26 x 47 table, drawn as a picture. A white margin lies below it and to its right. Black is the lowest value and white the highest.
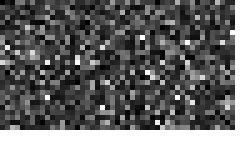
Slope: none. Seam: none. Odd rows or columns: none. Average level on the scale: 30%. Stripes: none. Histogram: skewed, a long tail of high values.
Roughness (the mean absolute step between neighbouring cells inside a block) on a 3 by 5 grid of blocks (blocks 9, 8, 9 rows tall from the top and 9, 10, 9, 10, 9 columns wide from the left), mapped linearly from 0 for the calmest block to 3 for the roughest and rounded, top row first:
1 1 1 1 1
3 2 1 3 1
0 0 2 2 1
